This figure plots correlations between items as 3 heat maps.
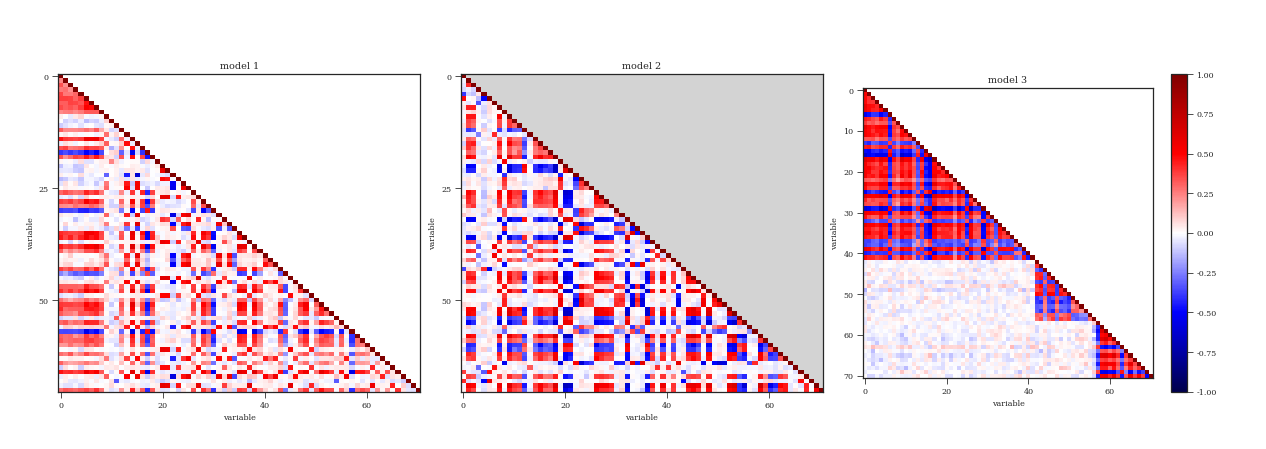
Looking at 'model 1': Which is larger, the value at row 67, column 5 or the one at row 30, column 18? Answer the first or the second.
the first
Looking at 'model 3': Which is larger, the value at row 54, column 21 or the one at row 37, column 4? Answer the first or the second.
the first
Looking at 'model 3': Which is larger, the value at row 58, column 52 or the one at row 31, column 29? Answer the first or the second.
the first
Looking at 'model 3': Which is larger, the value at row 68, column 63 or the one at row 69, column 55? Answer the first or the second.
the second
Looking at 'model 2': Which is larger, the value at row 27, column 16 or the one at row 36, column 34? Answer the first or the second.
the first
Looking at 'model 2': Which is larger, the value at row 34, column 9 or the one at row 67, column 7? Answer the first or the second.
the second
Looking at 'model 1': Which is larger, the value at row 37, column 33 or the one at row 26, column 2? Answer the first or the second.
the second
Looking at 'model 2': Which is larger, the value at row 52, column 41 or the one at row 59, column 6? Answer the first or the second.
the first
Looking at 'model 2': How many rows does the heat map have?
71
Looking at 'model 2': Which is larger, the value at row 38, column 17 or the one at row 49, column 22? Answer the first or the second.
the first
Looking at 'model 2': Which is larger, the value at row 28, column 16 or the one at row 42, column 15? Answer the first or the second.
the first
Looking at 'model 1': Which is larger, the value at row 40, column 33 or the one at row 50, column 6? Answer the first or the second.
the first
